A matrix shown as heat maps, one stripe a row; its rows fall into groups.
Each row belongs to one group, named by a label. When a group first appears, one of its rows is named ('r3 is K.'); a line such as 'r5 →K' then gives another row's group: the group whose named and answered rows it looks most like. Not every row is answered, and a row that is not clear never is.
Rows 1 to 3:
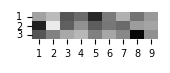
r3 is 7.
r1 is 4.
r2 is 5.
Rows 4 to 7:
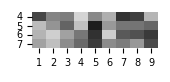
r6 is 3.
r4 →7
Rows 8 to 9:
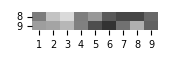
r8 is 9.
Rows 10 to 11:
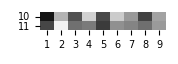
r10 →7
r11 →5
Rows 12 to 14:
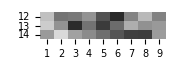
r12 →4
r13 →4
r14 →9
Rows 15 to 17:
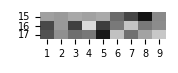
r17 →5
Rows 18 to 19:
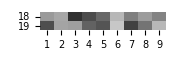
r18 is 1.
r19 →5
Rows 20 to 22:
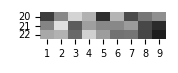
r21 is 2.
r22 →2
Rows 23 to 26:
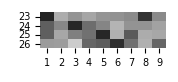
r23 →7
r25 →5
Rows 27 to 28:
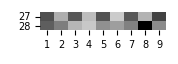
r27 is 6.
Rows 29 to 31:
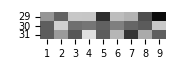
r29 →3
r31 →6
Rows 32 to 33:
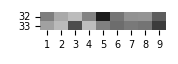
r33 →2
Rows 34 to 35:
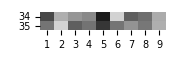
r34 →5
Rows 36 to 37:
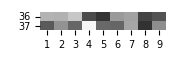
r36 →3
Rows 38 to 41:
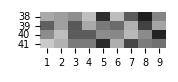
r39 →7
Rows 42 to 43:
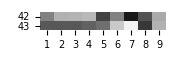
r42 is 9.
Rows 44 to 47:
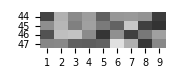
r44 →6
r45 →2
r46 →5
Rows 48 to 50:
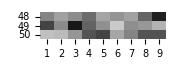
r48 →2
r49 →1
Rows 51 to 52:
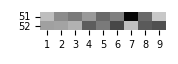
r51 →9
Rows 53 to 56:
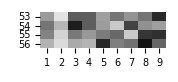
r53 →2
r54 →1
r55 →2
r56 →3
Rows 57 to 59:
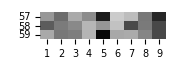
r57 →3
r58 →6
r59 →3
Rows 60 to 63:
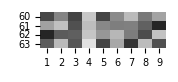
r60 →7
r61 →2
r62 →7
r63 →6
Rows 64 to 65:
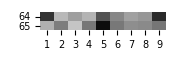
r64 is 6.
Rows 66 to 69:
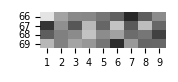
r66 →9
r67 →6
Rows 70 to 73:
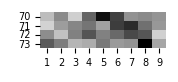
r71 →9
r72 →9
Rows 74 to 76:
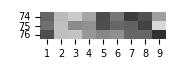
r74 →9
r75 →9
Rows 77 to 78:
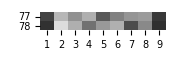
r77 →6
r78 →6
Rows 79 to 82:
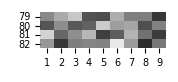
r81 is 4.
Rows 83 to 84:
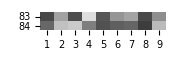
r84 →9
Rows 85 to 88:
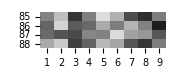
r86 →2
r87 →1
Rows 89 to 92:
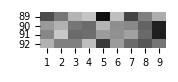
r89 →5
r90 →2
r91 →2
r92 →3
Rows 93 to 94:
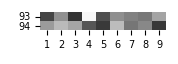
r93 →7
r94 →3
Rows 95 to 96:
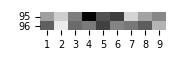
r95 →4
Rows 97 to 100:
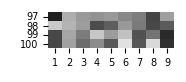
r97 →7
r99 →6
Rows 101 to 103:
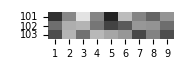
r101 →5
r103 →6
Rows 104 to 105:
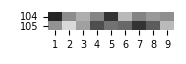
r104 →5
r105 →9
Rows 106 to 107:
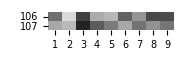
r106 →2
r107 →1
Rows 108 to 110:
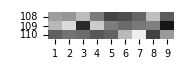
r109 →2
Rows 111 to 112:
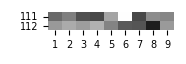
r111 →1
